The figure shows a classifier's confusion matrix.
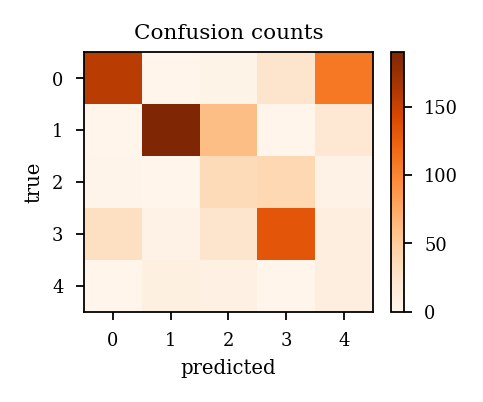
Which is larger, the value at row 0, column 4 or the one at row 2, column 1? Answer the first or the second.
the first
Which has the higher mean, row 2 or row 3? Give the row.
3
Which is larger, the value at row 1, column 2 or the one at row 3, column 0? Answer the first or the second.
the first
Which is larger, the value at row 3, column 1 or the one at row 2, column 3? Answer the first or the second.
the second
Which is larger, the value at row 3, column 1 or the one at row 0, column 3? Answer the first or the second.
the second
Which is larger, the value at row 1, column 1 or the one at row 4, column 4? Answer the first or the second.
the first
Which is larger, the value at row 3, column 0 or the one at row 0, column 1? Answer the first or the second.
the first
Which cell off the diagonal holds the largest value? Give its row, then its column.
0, 4
